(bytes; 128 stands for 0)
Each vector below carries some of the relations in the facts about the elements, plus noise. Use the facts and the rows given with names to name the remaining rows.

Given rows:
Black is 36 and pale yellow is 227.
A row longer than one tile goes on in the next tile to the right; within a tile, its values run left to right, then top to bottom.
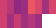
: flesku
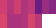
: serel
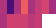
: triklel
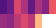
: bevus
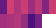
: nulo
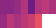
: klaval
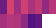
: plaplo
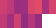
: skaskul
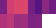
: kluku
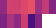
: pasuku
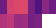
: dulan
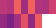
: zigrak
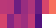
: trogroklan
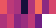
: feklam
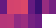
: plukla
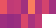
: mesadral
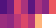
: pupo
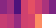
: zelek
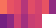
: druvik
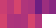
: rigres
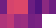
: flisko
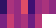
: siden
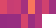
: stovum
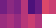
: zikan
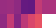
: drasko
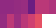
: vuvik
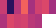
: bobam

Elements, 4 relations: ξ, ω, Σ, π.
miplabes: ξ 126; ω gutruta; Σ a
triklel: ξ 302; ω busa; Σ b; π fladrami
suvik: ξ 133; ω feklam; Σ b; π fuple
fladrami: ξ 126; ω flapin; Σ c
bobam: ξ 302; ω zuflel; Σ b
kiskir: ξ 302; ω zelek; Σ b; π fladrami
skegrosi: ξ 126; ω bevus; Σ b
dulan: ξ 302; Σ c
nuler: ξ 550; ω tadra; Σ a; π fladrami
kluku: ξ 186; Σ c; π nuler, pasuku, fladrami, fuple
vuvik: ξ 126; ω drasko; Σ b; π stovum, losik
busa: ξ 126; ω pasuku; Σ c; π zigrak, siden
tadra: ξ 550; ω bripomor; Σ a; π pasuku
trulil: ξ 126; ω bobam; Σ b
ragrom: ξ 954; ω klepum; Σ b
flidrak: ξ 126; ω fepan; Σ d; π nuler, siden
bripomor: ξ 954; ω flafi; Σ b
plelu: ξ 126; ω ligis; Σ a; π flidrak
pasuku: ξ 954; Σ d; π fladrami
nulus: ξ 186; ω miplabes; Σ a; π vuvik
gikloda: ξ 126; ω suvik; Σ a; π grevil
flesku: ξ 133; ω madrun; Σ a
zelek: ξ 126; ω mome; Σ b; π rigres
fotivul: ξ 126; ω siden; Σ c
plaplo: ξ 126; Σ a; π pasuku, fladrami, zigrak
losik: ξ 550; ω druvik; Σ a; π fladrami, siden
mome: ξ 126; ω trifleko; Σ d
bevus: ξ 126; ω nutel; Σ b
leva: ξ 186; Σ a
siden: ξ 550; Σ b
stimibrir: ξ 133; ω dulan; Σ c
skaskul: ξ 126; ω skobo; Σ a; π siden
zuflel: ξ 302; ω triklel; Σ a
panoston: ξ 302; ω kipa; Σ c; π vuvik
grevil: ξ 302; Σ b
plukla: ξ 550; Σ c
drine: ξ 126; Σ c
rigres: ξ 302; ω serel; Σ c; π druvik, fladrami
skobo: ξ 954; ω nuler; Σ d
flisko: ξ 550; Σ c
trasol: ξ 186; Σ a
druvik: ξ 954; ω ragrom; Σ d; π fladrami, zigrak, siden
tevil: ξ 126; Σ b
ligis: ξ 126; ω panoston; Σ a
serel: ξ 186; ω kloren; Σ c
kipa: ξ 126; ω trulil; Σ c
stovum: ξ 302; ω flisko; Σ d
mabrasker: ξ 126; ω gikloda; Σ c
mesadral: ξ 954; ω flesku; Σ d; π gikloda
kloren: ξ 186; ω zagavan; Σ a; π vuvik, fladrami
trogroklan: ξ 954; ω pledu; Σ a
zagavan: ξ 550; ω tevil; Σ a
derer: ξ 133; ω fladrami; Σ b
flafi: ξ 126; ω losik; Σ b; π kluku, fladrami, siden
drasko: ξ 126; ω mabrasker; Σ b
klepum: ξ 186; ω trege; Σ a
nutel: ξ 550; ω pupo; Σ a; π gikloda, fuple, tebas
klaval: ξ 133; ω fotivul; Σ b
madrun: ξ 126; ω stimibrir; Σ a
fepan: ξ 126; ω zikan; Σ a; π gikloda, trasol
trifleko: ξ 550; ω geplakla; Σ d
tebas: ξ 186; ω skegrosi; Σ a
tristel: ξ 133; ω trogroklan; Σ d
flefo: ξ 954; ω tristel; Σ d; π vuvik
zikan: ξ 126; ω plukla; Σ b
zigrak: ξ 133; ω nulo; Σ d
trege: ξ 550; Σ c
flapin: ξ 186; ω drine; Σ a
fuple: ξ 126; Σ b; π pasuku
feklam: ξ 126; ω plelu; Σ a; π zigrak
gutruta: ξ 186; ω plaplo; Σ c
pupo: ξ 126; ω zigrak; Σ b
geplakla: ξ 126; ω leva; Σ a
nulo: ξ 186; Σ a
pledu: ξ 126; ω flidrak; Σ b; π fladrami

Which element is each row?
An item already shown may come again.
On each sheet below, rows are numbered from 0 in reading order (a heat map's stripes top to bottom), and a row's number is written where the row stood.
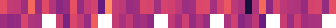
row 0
flefo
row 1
nutel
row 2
flapin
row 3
skaskul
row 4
feklam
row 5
tebas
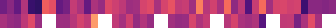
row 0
pledu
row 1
skegrosi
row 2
skaskul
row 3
mesadral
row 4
ligis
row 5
mabrasker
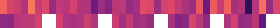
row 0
skobo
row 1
stimibrir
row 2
zagavan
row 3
tristel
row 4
plelu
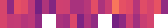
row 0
busa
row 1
klepum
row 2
druvik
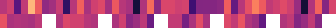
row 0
geplakla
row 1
bobam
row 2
feklam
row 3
mabrasker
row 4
zuflel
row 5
gikloda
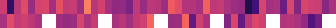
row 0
trulil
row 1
mesadral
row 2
kiskir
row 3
losik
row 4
suvik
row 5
leva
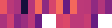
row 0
feklam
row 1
kipa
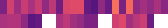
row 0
trasol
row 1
trege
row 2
panoston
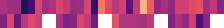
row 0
suvik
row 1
flidrak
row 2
geplakla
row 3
pasuku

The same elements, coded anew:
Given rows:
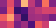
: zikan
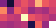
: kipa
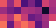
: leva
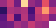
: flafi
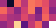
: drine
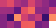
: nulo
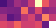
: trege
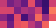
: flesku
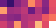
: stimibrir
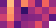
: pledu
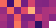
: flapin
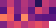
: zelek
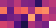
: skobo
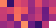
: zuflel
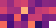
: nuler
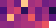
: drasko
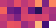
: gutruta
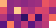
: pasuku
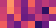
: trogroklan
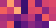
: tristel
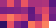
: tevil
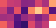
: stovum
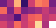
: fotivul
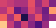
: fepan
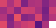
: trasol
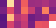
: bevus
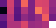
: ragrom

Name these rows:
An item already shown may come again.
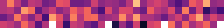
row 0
nutel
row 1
feklam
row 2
trulil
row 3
mabrasker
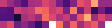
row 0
druvik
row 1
mabrasker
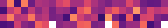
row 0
suvik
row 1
nulo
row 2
skaskul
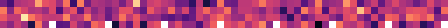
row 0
panoston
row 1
suvik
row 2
bobam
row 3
mesadral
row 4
kluku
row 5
klepum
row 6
tebas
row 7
ligis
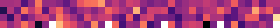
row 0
klepum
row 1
plukla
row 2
nuler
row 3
losik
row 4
zigrak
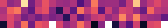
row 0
triklel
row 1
klepum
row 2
trulil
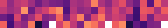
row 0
tadra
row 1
serel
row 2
flidrak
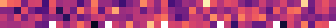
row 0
plaplo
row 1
klepum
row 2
stimibrir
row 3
trege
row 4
plelu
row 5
triklel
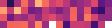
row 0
busa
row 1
gikloda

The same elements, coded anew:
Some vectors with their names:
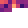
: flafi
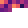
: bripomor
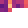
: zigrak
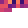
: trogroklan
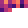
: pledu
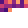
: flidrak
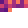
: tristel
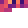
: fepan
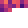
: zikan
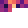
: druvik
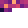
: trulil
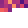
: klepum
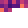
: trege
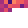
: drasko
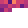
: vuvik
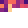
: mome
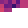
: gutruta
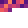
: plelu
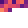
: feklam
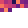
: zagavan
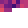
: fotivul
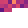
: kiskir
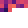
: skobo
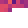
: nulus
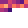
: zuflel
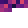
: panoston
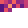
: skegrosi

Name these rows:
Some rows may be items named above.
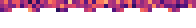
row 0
zikan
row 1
mabrasker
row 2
bobam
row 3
suvik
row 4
pledu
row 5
klepum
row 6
trege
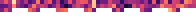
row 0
ragrom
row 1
plelu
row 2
stimibrir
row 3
nutel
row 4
serel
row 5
busa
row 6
gikloda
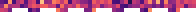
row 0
ligis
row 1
triklel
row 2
nulo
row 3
mesadral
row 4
kipa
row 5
flidrak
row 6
stovum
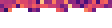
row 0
pasuku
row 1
triklel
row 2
losik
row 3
feklam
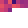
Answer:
skaskul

